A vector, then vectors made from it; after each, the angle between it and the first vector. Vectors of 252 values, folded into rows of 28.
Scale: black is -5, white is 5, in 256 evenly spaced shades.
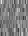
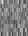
partly aligned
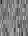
nearly opposite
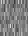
partly aligned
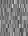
partly opposed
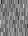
partly opposed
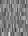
partly opposed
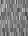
partly opposed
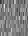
partly opposed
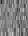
nearly opposite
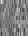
nearly parallel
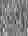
orthogonal
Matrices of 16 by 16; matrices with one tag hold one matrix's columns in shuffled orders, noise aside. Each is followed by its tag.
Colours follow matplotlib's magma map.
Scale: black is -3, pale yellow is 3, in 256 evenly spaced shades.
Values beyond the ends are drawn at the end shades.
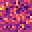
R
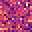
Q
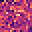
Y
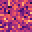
R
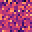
Y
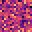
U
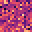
U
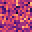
R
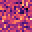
R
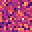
Q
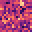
R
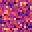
Q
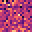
U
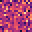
Y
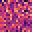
Y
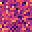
Q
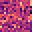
R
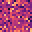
U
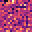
U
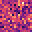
R
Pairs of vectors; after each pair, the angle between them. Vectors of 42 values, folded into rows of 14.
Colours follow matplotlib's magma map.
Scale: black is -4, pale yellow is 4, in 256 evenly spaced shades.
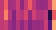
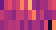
partly aligned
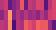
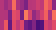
partly opposed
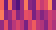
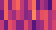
nearly opposite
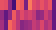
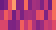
nearly opposite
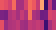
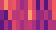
partly aligned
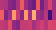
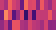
nearly opposite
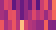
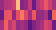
orthogonal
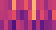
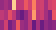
nearly parallel
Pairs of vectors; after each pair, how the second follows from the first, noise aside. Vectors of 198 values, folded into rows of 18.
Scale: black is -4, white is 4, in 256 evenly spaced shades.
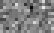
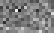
shuffled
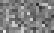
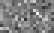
shuffled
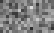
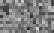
shuffled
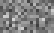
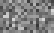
copied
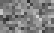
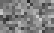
copied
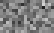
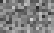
shuffled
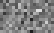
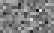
sign-scrambled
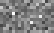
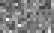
shuffled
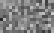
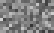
sign-scrambled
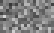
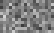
sign-scrambled
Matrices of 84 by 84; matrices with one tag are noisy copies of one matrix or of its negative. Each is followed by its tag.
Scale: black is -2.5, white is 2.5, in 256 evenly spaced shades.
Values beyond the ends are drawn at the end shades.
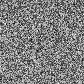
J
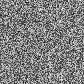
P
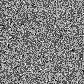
P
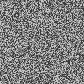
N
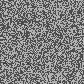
P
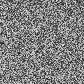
J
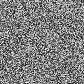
N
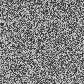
J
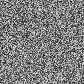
P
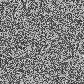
N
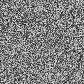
P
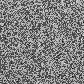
J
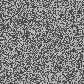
P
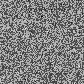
P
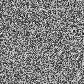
P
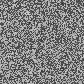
J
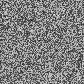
P
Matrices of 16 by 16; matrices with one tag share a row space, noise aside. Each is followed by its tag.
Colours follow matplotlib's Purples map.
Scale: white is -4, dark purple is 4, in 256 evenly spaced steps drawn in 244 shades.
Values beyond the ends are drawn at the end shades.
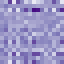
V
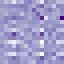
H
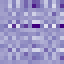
V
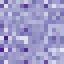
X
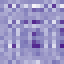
V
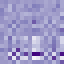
V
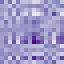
V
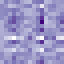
H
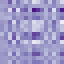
V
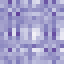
V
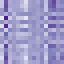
X
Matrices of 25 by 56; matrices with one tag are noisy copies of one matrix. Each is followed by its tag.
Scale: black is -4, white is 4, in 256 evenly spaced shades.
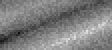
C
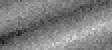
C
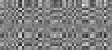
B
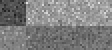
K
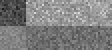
K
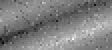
C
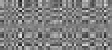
B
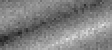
C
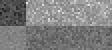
K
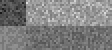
K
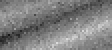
C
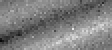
C
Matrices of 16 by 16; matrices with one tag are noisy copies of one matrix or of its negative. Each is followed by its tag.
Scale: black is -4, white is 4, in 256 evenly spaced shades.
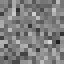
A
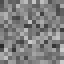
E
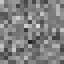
E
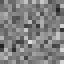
E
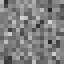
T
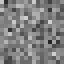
T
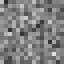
T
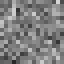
A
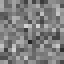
E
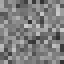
E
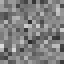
E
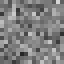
A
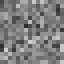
E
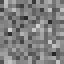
T
